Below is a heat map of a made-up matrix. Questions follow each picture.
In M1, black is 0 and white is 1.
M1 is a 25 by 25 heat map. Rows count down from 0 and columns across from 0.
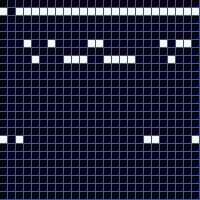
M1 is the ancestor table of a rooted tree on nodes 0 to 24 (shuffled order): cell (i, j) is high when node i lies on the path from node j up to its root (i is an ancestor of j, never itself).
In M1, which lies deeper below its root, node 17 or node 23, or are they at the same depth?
node 23
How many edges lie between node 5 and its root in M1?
1
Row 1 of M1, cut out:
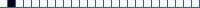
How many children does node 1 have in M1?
3
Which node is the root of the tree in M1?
1
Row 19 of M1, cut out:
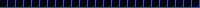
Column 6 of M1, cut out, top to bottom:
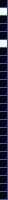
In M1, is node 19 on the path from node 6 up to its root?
no
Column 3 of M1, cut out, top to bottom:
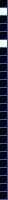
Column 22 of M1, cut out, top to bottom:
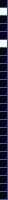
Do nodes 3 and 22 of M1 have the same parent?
yes
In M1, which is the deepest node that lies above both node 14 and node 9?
7
